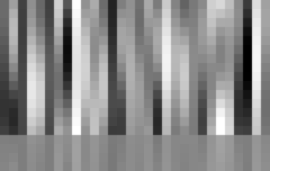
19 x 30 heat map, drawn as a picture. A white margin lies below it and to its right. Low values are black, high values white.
Grain: streaks running down. Roughest part: top left. Seam: horizontal, 80% of the way down, the bottom part calmer. Histogram: bell-shaped.
